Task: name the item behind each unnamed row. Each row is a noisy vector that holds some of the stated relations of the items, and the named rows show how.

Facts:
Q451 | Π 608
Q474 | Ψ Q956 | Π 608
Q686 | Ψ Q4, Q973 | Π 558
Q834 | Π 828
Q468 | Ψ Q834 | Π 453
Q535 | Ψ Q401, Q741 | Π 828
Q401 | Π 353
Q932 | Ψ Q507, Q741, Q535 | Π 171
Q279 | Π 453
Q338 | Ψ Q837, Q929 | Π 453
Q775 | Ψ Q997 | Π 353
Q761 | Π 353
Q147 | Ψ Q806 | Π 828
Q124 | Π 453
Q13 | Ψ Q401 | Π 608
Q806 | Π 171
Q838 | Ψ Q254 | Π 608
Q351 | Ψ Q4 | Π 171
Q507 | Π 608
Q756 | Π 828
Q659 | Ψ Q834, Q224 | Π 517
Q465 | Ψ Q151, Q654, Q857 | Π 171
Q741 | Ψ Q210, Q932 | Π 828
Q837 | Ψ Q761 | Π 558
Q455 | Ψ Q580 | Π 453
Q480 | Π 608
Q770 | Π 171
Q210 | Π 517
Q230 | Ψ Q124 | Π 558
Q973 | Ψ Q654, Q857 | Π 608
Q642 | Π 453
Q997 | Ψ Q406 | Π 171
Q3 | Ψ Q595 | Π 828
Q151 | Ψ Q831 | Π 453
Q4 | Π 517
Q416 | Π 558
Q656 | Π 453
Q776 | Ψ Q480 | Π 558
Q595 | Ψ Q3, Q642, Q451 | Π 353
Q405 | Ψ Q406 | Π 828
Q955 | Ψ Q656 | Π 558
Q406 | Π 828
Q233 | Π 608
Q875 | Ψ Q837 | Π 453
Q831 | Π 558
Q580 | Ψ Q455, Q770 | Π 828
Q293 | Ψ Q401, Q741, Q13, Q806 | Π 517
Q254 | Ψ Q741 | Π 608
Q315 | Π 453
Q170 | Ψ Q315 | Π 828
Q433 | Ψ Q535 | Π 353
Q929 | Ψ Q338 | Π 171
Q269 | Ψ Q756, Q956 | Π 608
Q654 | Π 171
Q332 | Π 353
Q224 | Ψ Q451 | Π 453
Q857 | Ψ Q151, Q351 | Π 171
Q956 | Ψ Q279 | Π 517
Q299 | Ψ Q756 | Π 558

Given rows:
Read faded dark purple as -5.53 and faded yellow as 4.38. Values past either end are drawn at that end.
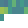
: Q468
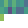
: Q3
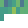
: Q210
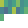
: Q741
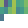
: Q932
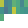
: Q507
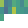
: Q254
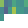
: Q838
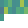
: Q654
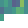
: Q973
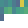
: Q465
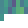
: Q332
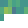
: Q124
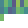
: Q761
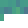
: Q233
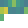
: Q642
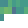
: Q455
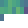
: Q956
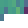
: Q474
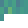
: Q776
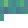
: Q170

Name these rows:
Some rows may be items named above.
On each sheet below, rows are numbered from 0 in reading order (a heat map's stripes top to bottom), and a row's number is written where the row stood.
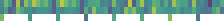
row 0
Q761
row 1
Q756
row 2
Q756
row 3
Q299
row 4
Q401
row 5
Q507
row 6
Q837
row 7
Q775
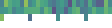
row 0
Q837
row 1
Q956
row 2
Q332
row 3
Q686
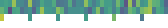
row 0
Q451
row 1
Q838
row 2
Q659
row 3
Q147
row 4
Q761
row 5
Q279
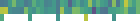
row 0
Q224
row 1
Q416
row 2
Q4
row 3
Q834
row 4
Q806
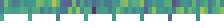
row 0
Q831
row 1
Q929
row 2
Q433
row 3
Q595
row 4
Q770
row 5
Q838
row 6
Q293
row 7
Q151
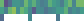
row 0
Q293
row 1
Q405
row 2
Q997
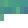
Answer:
Q480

